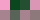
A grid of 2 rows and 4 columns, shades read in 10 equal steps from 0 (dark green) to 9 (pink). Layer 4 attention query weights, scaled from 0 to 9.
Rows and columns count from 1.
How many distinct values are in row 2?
3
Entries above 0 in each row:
3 4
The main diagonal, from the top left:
9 3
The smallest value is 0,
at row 1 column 2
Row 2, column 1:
6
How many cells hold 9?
1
